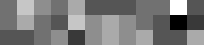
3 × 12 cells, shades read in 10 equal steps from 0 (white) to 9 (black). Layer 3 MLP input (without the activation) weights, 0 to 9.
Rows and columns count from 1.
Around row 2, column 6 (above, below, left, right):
6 4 2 3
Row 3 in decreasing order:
7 6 6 6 6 5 4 4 4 3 3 3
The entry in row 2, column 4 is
6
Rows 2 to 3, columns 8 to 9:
4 5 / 4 3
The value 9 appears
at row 2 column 11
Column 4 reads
5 6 4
